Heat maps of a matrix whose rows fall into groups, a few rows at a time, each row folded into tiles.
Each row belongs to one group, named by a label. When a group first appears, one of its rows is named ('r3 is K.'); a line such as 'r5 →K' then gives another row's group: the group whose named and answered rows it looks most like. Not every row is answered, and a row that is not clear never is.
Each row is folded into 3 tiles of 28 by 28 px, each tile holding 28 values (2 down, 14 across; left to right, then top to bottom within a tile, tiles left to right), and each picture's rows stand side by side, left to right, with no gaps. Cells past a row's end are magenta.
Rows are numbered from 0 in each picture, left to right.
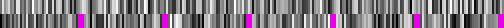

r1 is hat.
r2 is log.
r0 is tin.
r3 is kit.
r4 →hat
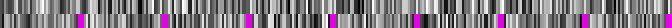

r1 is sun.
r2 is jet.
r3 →hat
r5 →tin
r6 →log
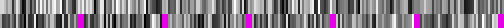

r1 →tin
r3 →tin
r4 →kit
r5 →jet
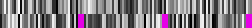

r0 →sun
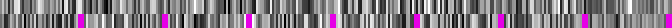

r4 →hat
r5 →sun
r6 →hat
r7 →log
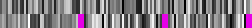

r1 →sun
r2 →hat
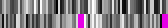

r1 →sun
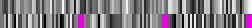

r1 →log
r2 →tin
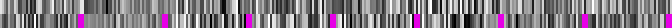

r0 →tin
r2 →sun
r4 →hat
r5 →kit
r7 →jet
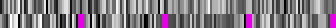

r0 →sun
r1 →hat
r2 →tin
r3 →sun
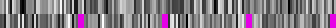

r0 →tin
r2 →hat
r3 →hat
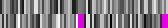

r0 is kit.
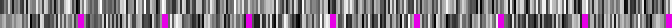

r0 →kit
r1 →tin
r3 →jet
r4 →jet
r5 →kit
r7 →hat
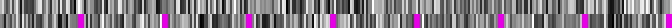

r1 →kit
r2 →kit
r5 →jet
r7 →tin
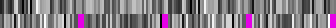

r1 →tin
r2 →log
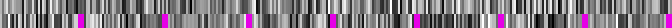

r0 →jet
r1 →sun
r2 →kit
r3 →hat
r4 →hat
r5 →tin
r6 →kit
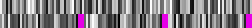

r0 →hat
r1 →log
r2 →hat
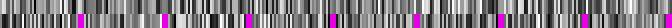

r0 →tin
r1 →kit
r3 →sun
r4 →hat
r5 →tin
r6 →jet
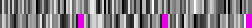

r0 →hat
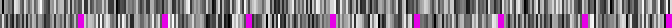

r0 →jet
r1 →sun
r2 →hat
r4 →sun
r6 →tin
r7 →hat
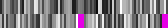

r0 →kit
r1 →log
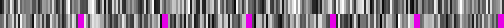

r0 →sun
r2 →jet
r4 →jet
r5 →log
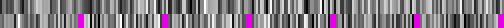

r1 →hat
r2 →log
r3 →sun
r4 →hat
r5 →kit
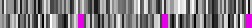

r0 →sun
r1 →hat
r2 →jet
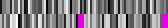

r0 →sun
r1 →sun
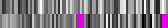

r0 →log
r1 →tin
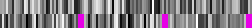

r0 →jet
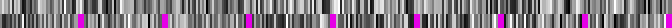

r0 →tin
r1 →log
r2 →sun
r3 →tin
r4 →tin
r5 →jet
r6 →log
